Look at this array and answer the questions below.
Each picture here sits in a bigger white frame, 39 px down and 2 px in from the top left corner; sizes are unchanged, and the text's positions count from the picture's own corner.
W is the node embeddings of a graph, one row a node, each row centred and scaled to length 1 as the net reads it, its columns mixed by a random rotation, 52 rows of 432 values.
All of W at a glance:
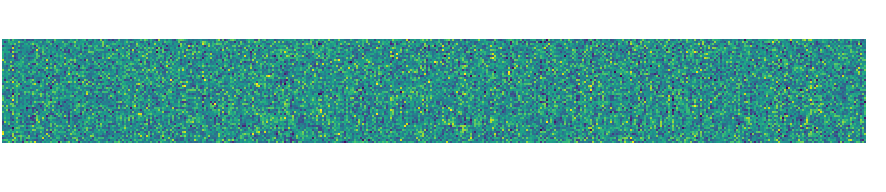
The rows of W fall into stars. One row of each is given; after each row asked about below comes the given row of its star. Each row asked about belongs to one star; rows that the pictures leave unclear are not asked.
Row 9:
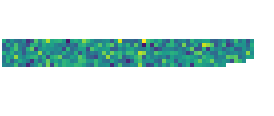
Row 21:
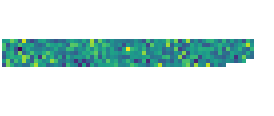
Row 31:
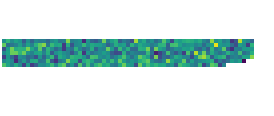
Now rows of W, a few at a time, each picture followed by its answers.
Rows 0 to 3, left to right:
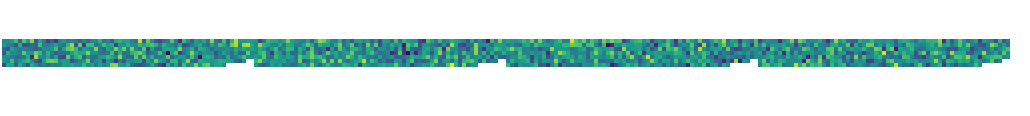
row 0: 21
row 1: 31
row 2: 31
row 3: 9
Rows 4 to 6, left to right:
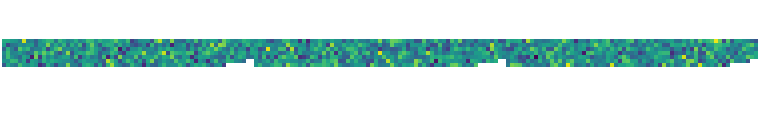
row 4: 21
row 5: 9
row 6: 21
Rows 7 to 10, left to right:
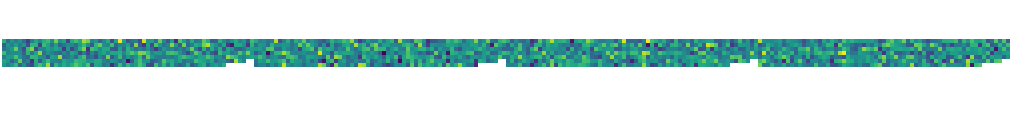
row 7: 9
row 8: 21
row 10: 31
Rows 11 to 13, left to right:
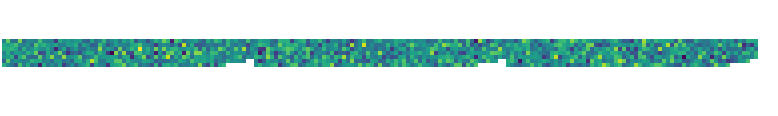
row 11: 31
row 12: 9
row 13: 31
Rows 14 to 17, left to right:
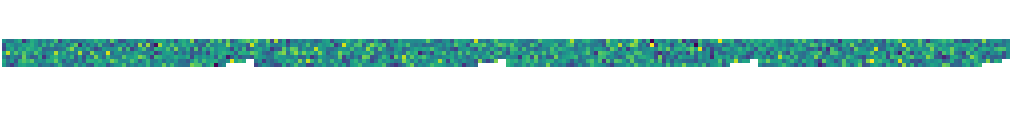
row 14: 31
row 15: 21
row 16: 31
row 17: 31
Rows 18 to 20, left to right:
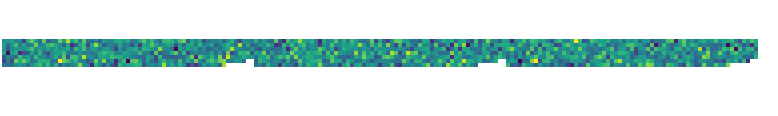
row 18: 9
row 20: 31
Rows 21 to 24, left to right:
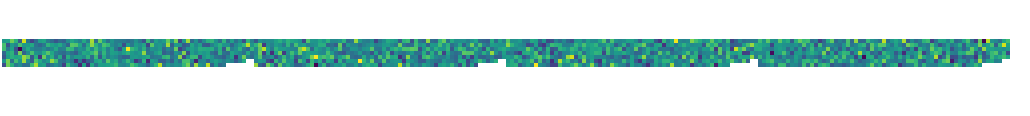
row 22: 31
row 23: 21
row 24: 21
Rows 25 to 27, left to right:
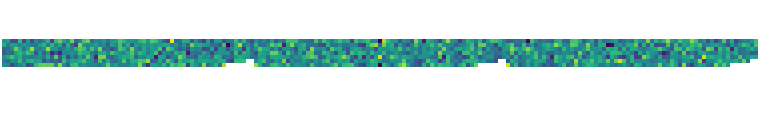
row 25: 9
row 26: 31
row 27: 31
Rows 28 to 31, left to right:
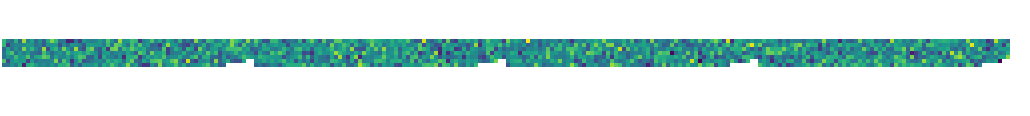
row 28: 21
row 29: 21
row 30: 21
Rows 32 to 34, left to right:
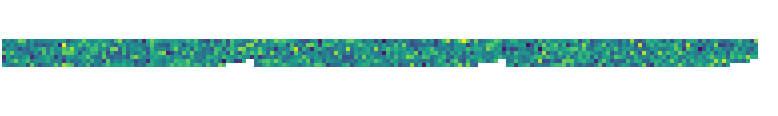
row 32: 21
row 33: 21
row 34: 9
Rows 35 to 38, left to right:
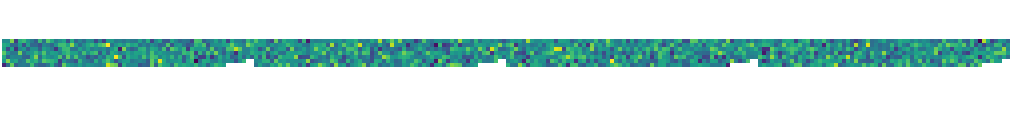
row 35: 21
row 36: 21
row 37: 21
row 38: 9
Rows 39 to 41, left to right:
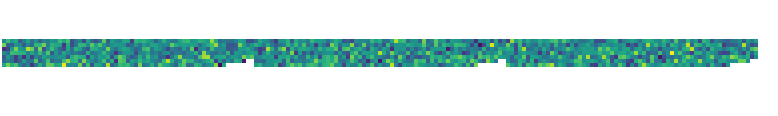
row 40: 9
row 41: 9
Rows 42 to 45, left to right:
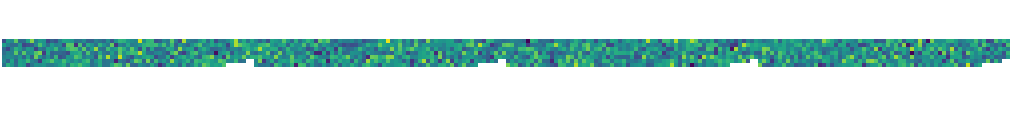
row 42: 9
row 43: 31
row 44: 9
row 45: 31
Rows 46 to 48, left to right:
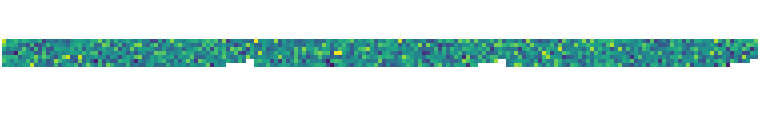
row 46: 21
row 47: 21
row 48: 21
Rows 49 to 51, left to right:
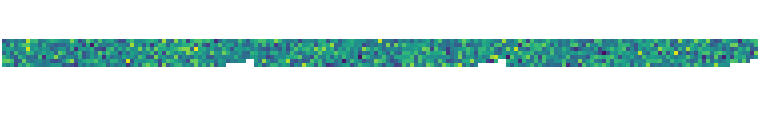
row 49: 31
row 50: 21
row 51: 31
